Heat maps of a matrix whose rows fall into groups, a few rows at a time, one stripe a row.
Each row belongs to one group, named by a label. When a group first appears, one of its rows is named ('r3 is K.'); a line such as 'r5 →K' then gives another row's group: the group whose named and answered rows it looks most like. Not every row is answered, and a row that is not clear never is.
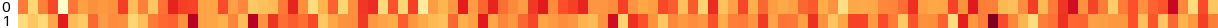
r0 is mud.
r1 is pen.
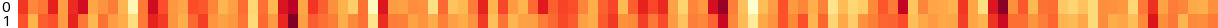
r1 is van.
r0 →van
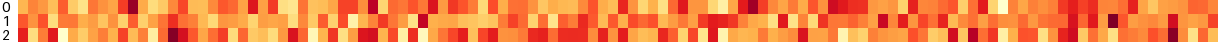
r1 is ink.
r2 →mud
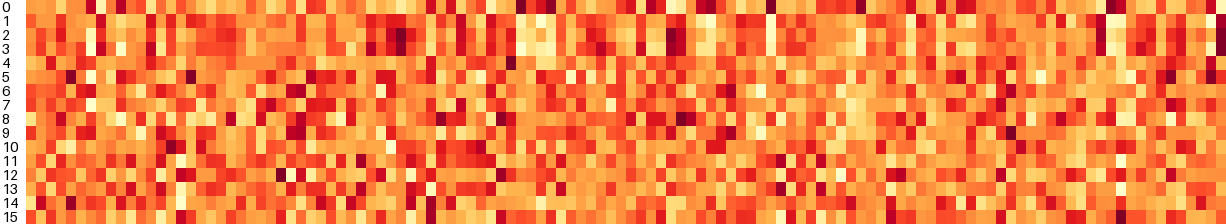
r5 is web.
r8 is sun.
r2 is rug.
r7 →web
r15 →ink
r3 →rug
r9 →van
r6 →van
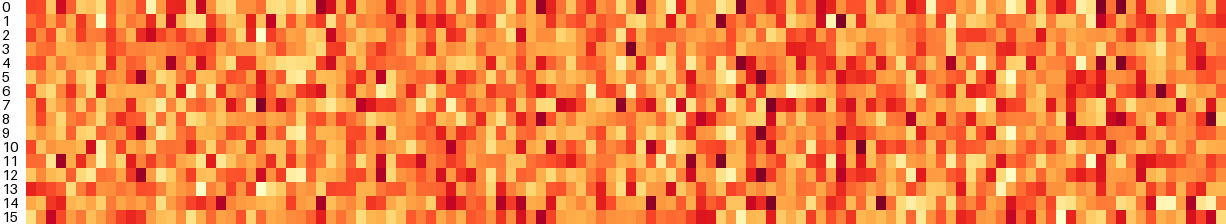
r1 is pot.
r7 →pen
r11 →pot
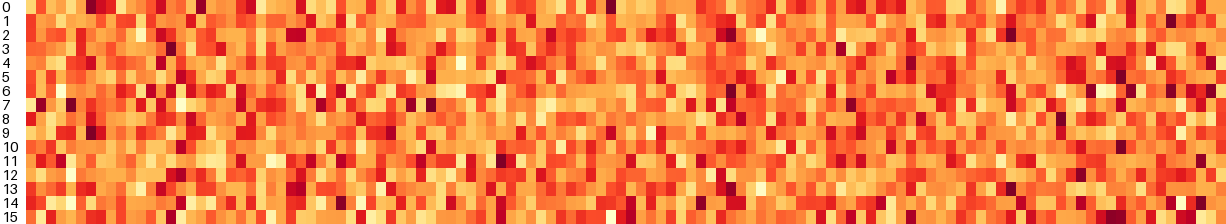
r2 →van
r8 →rug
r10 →ink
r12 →mud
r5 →ink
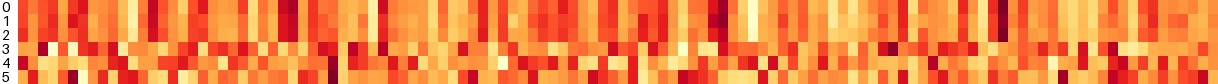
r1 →van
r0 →van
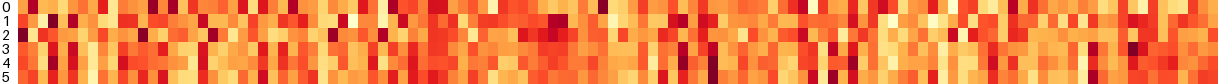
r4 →pot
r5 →pot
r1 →pot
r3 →pot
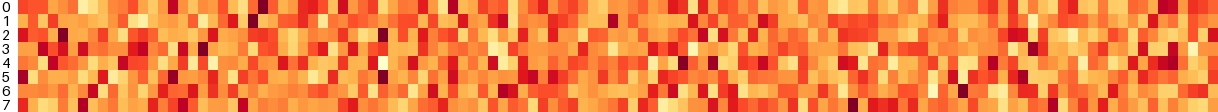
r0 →web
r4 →pot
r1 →pen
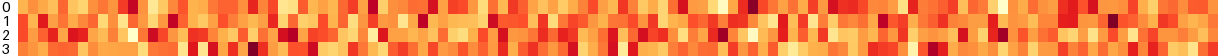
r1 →ink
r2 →van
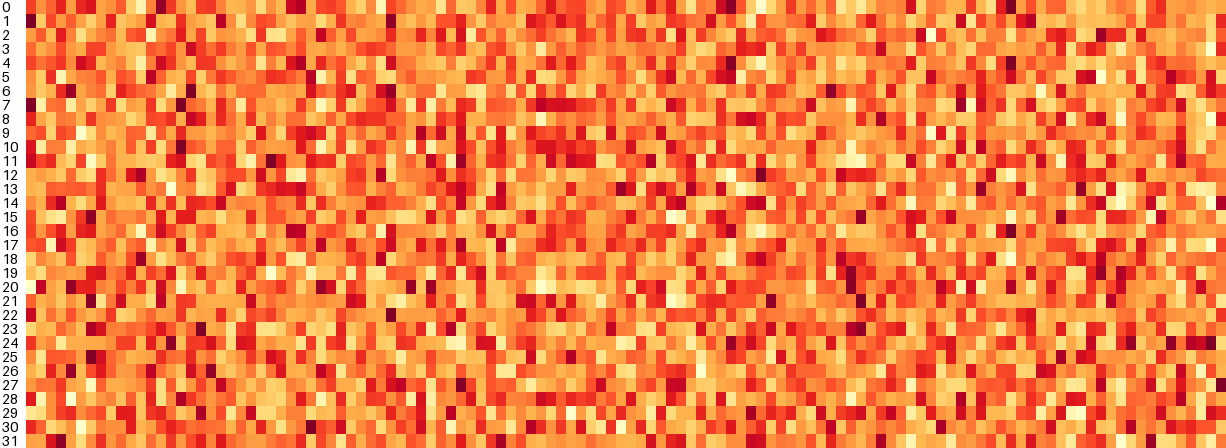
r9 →sun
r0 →van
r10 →mud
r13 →sun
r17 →sun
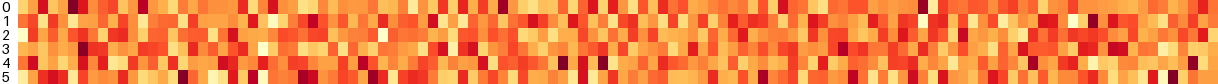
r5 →pen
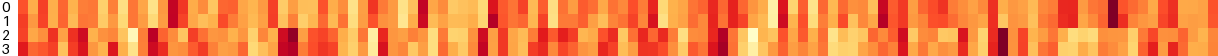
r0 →ink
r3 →van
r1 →ink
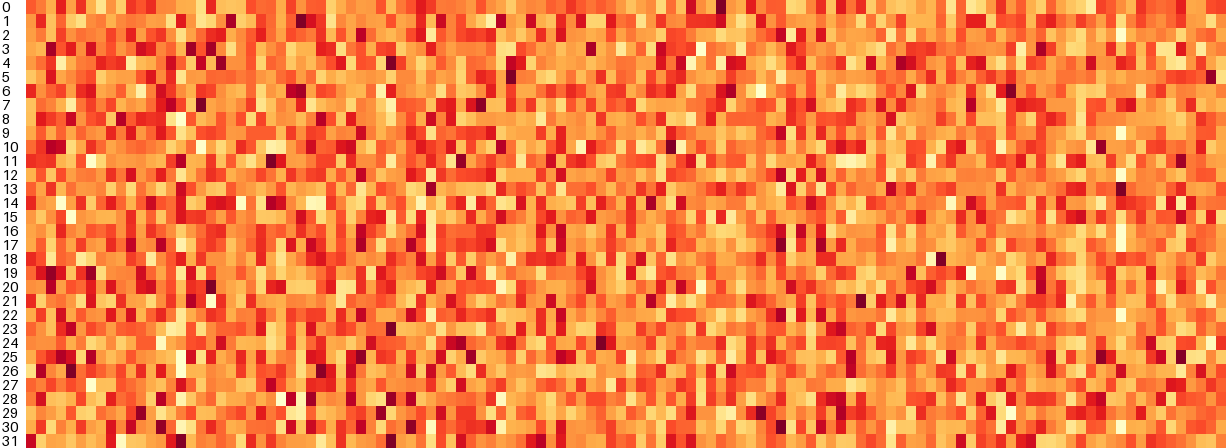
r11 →web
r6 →van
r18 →sun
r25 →pen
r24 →rug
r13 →ink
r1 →sun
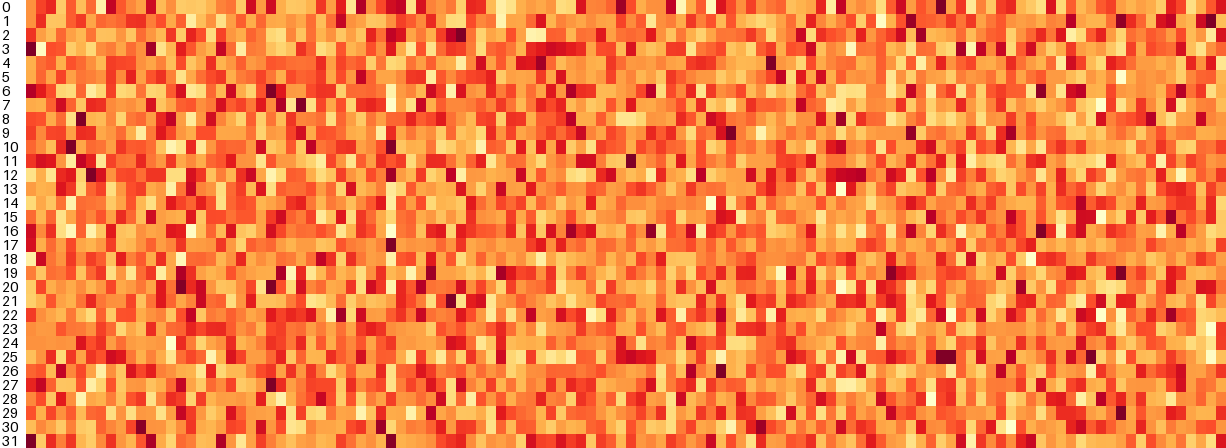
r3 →mud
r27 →web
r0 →pot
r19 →ink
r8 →pot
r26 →pot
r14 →mud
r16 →web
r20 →web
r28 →sun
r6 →web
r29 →ink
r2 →rug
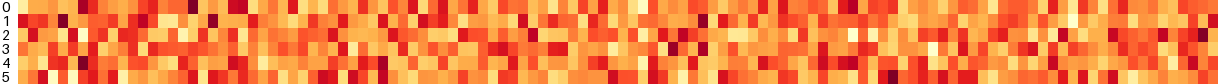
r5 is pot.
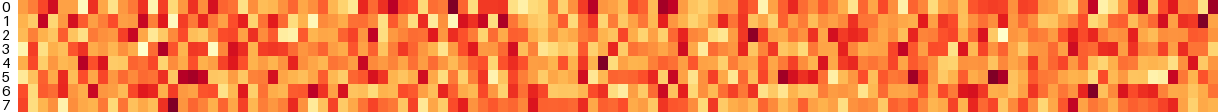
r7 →mud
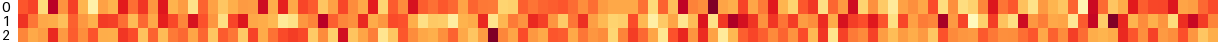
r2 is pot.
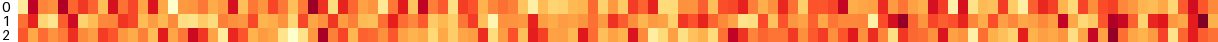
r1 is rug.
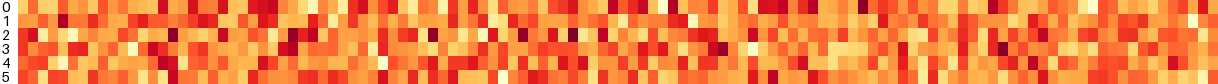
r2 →sun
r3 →van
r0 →pen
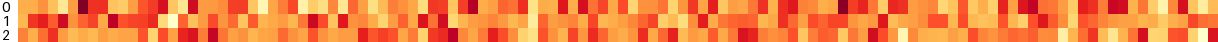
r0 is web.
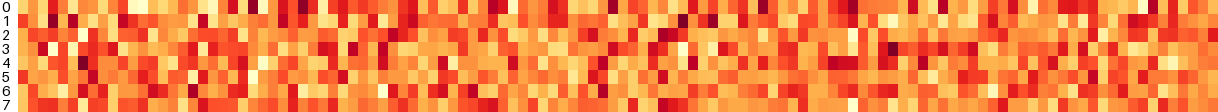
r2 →rug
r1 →pot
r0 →pen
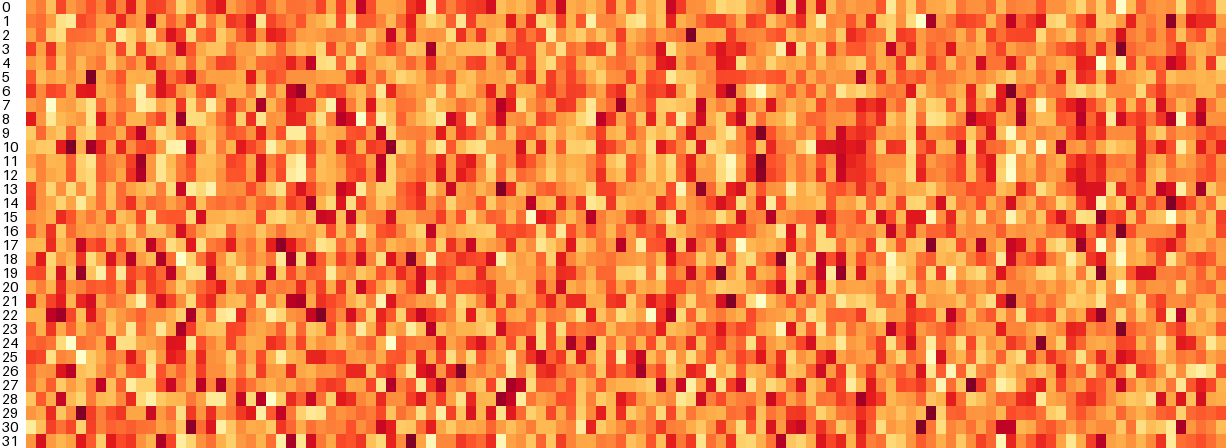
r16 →ink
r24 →web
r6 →van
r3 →ink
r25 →sun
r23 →ink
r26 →sun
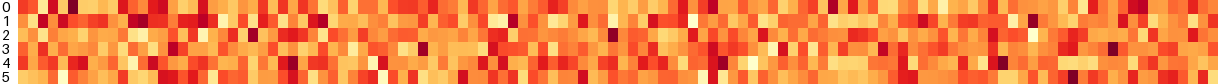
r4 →van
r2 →pen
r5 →mud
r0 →pot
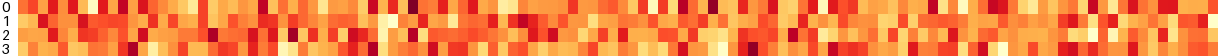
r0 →pot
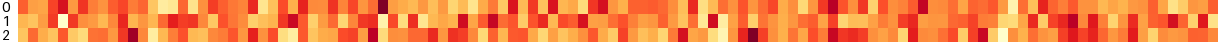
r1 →mud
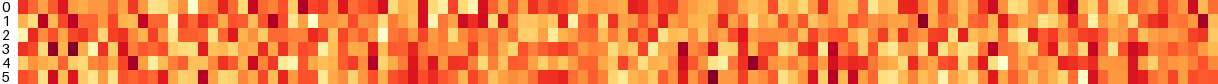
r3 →pot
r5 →pot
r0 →web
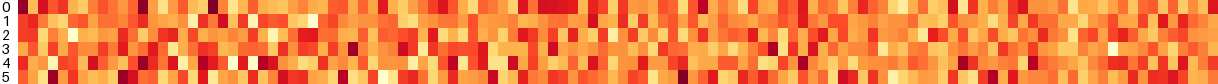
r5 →pot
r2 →sun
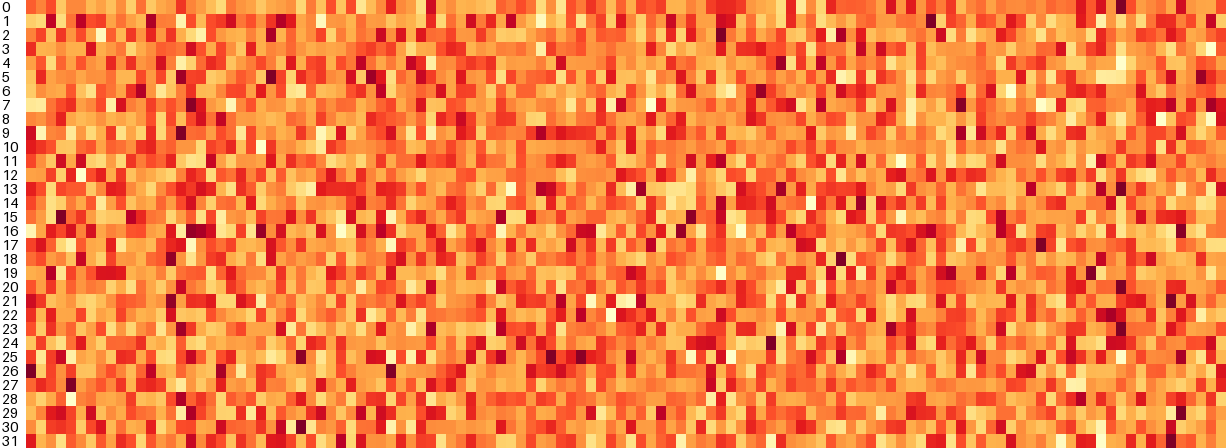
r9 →mud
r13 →sun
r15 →pot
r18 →pot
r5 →web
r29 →pen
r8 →rug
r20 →ink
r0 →ink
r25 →mud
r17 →web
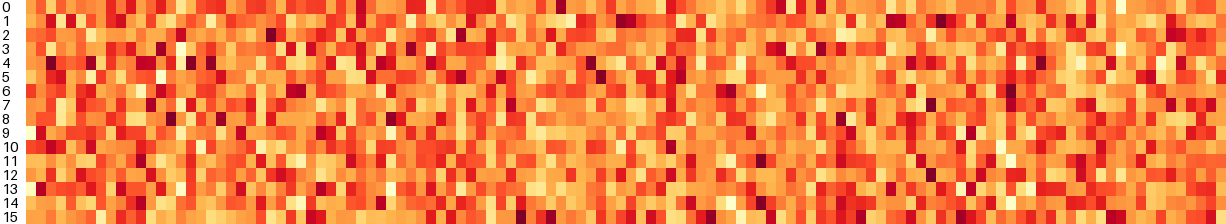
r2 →web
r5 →rug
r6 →van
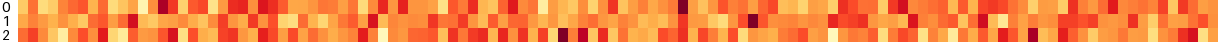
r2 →web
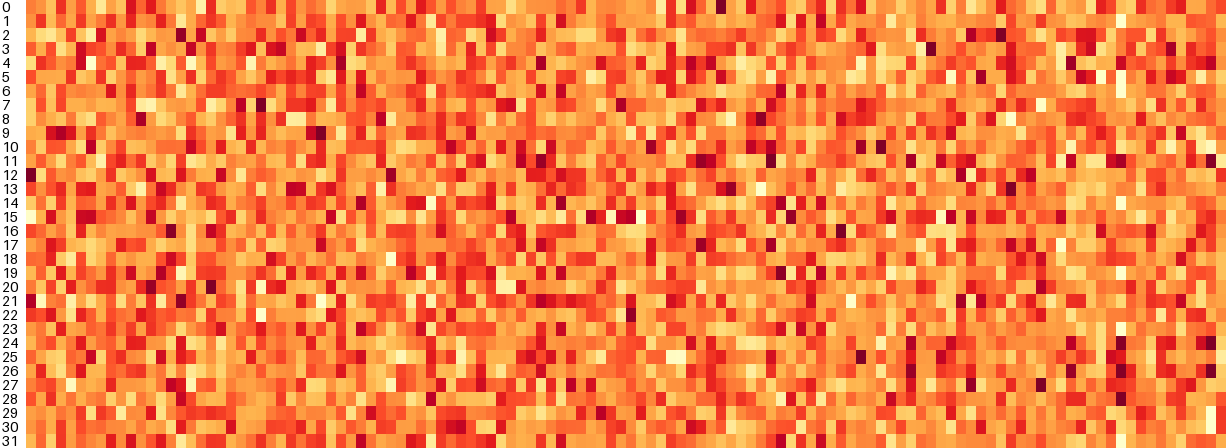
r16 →pot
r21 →mud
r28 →ink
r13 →van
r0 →pot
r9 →pen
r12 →mud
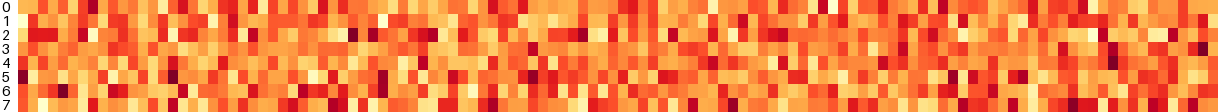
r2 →pen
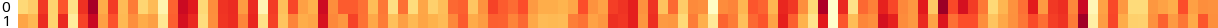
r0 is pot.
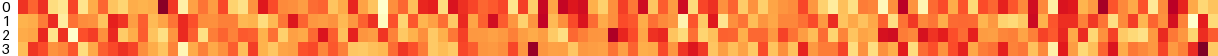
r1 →mud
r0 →web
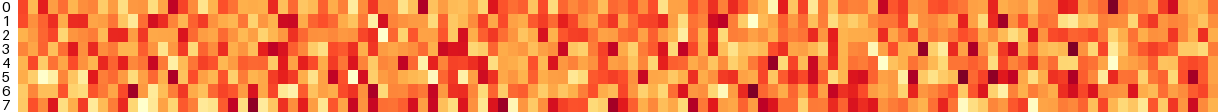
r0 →ink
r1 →van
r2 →mud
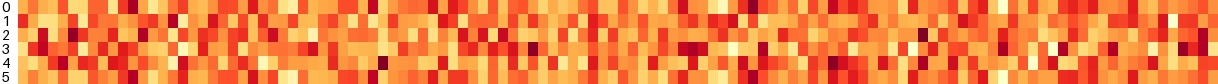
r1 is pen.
